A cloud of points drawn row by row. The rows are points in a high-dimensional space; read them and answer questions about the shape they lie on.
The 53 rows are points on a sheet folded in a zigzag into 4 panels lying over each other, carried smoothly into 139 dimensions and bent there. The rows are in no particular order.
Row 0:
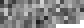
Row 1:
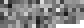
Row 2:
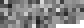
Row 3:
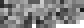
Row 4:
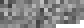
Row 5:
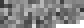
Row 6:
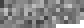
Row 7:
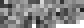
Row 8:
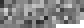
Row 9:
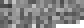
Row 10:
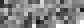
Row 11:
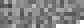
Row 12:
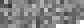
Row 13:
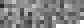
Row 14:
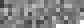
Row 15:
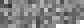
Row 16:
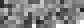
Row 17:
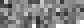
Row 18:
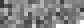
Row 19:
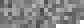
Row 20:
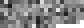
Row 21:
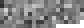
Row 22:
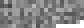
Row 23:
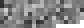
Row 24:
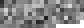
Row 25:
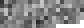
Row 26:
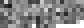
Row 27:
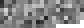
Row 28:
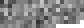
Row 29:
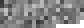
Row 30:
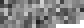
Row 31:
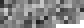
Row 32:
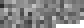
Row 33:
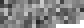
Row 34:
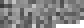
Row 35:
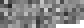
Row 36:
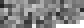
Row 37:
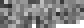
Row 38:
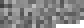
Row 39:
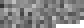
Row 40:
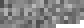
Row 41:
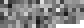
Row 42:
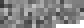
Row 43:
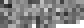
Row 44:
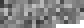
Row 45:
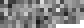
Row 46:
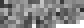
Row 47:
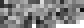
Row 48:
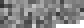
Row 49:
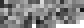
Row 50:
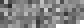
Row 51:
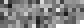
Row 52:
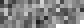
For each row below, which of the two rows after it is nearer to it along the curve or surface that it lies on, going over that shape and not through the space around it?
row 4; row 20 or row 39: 20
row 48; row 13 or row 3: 13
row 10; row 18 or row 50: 18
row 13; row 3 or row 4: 3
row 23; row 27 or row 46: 27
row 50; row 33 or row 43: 43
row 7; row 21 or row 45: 21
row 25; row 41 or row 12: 41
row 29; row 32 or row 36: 32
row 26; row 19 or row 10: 19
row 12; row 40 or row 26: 26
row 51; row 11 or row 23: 11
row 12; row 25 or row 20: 20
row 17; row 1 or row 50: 1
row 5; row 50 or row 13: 13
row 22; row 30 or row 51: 51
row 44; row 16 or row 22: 16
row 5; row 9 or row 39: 39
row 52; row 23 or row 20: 23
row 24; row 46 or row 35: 46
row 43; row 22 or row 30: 22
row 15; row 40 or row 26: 26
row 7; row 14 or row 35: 14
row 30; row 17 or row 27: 27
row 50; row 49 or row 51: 51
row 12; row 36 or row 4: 4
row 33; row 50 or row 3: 3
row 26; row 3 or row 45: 45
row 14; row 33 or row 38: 33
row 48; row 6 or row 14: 14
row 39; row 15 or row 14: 14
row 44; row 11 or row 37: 37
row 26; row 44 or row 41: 41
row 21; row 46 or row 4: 46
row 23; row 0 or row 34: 0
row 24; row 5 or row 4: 5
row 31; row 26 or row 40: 40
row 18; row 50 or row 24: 24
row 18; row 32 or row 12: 32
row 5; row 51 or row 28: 28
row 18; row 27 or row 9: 27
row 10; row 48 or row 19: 48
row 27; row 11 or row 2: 2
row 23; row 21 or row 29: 21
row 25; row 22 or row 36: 36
